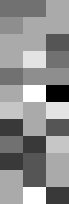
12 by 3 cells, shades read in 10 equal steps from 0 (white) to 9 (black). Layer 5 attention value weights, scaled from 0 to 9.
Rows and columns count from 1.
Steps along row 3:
same up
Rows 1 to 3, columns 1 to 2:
5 5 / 4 3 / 3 3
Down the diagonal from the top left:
5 3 6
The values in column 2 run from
0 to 7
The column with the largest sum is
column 3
